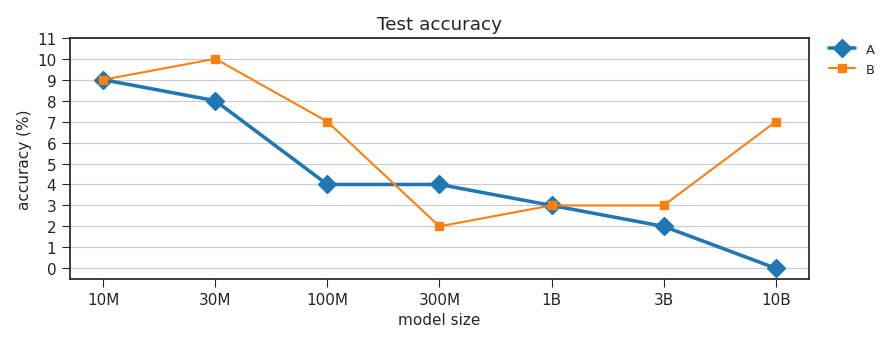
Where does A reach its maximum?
10M
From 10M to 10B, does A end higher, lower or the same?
lower
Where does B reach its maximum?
30M
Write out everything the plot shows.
Title: Test accuracy
x-axis: model size, ticks 10M 30M 100M 300M 1B 3B 10B
y-axis: accuracy (%), ticks 0 1 2 3 4 5 6 7 8 9 10 11
Legend: A, B
Values:
A: 9 8 4 4 3 2 0
B: 9 10 7 2 3 3 7
